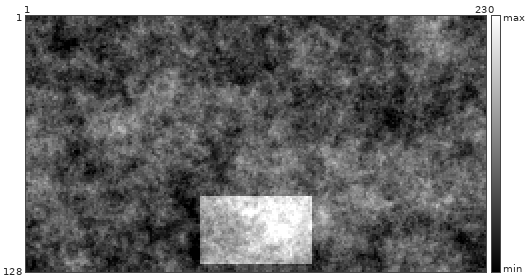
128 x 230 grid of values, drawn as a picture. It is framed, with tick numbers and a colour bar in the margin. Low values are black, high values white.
Ninth with the highest average: bottom middle. Odd patch: higher, in the bottom middle. Stripes: none. Histogram: skewed, a long tail of high values.
